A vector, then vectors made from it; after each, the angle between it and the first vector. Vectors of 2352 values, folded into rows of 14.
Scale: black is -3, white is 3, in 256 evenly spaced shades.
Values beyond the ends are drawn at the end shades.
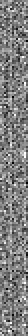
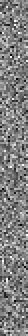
orthogonal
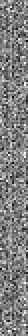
nearly parallel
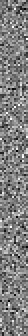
orthogonal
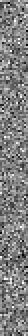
orthogonal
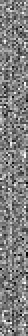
nearly parallel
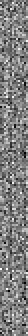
nearly opposite
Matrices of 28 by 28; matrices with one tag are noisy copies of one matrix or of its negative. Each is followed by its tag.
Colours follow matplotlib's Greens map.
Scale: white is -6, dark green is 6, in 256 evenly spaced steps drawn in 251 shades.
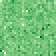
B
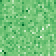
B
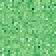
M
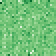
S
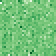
S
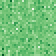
M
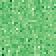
M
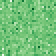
M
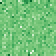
S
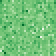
B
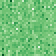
M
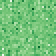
M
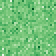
M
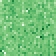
B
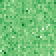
B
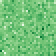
B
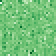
S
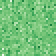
M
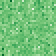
M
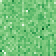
B
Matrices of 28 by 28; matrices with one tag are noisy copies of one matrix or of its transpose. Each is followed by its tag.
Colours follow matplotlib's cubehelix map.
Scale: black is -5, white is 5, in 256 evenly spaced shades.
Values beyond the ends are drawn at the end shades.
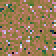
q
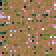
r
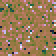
q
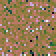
q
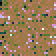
r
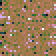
r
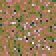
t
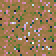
t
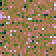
r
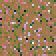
t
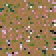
q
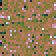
r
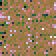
r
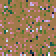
q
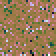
q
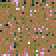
r
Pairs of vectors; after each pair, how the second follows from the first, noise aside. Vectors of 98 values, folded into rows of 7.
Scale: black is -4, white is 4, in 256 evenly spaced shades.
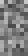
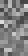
shuffled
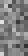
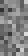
reversed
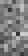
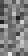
shuffled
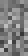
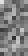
shuffled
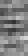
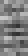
reversed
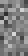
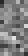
shuffled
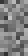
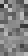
shuffled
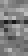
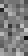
shuffled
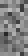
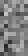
shuffled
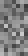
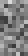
shuffled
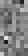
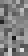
shuffled
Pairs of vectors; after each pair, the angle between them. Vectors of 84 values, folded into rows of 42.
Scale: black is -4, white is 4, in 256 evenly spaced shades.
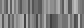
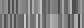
nearly opposite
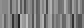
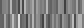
nearly opposite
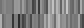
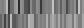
orthogonal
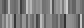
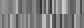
orthogonal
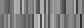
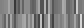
nearly opposite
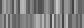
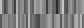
partly opposed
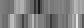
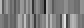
orthogonal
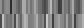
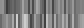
partly aligned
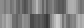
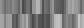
nearly parallel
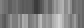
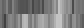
nearly parallel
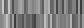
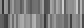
nearly opposite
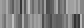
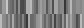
partly aligned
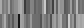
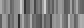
nearly parallel
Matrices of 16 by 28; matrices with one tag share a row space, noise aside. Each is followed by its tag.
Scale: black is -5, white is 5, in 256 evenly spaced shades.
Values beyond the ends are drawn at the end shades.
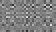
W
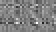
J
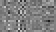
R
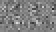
J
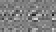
J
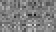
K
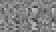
J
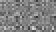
J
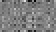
K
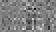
K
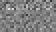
W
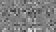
K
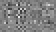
R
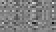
J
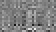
K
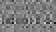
W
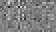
R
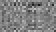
K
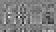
R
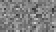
J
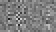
R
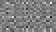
W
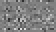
R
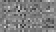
R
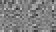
J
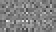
W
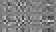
R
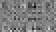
K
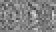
J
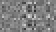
K
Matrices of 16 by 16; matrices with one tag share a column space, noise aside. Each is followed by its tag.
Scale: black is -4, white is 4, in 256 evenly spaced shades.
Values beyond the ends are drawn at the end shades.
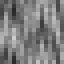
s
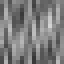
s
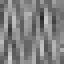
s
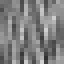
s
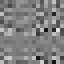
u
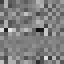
u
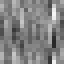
s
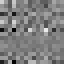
u
